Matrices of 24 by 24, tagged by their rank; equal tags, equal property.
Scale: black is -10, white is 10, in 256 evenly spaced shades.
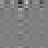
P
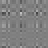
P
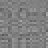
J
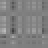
P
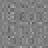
J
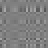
P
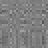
J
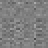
J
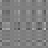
P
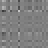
P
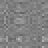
J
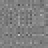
J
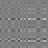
P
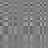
P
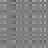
P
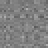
J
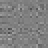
J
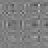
J
